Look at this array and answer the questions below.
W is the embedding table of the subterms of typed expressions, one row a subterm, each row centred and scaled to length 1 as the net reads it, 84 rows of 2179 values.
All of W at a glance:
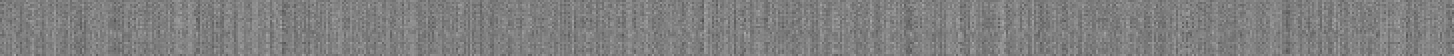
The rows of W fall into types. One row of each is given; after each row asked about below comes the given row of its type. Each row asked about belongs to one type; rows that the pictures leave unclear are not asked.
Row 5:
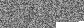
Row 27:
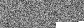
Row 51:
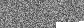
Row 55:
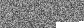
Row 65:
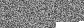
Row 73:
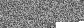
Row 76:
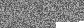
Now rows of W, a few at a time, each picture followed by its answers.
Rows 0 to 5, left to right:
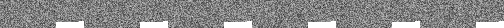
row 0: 27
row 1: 51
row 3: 5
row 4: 65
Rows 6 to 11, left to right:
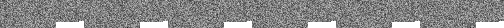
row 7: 51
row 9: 65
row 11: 73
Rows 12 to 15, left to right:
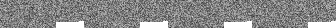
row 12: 5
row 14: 76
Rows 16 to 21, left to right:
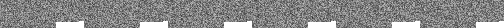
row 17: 65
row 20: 76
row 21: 73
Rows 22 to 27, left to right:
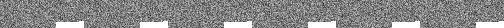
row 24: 76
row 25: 55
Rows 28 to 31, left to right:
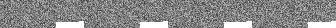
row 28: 27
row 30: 76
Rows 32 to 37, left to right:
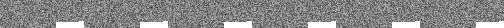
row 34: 27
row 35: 76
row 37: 65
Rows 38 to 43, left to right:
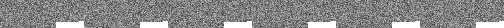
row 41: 27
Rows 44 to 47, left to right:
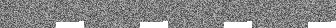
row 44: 65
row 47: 51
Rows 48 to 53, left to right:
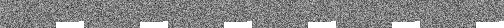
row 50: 51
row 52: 27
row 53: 51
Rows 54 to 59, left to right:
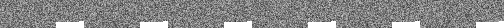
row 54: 76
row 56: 51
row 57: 73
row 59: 5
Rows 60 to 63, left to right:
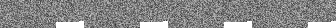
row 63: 65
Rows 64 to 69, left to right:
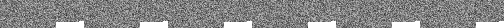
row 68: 76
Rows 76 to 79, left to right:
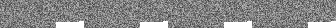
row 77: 65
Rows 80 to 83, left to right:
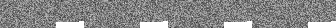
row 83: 73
